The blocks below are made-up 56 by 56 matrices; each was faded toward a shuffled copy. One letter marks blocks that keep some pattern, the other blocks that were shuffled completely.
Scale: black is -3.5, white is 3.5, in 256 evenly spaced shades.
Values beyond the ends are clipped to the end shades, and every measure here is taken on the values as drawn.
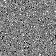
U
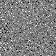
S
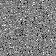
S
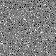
S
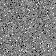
U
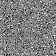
U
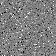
U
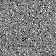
S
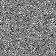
U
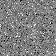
S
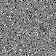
S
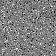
U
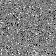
S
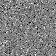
U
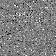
S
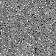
U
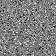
U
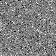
U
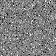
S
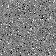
U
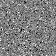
U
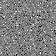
S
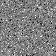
S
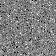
S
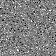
U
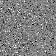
U
